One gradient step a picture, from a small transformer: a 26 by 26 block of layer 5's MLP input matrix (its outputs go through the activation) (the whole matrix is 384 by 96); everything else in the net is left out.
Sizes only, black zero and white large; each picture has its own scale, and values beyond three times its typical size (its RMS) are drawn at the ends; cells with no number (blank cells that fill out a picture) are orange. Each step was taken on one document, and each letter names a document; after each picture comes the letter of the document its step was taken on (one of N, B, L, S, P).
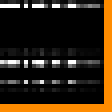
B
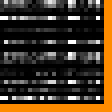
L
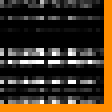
B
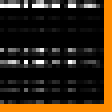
B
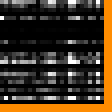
L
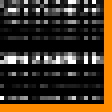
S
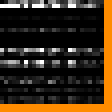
B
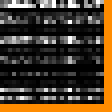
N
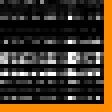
L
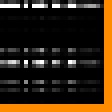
B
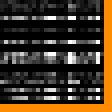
L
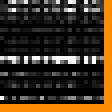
S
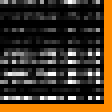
L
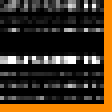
S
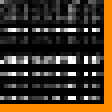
S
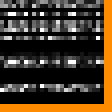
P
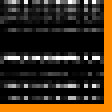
S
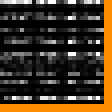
L
